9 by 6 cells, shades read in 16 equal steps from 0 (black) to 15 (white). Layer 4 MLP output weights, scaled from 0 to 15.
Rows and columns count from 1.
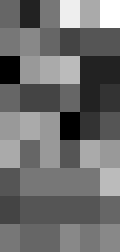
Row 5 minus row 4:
3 6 5 -6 1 2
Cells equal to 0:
2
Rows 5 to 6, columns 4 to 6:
0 3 5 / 5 10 9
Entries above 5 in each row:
5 3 3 2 3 5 5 1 6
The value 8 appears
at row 2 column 2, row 9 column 4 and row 9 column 6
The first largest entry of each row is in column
6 2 4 1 2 1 6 6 4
